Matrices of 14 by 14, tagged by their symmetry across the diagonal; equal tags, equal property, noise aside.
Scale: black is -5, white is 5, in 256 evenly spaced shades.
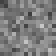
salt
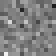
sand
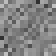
salt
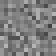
sand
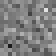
sand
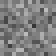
sand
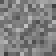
salt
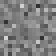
sand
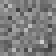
salt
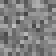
sand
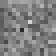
sand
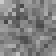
salt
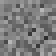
salt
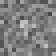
salt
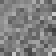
salt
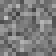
salt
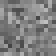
sand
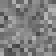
sand
